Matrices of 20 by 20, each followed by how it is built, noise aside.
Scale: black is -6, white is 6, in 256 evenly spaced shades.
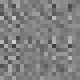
low rank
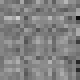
low rank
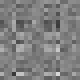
low rank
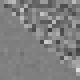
upper triangular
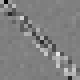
banded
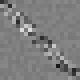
banded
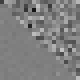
upper triangular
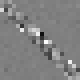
banded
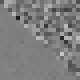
upper triangular
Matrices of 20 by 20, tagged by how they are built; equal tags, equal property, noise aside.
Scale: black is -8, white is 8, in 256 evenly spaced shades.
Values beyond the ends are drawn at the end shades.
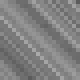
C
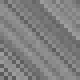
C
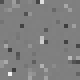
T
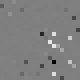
T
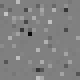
T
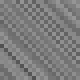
C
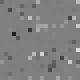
T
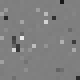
T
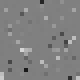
T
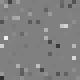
T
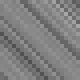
C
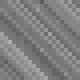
C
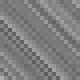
C
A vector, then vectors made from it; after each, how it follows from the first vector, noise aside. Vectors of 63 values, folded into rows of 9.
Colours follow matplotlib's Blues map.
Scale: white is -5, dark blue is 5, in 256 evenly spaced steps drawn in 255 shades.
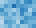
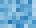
wrapped around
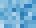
wrapped around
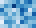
scaled up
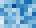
scaled up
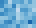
wrapped around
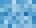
wrapped around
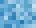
reversed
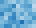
reversed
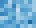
wrapped around
